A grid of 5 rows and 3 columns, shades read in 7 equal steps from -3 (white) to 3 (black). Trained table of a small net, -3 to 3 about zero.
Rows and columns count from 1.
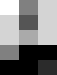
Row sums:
-5 -3 -5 6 8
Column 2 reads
0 1 -1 3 3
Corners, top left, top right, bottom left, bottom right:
-3 -2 3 2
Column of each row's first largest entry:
2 2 2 2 1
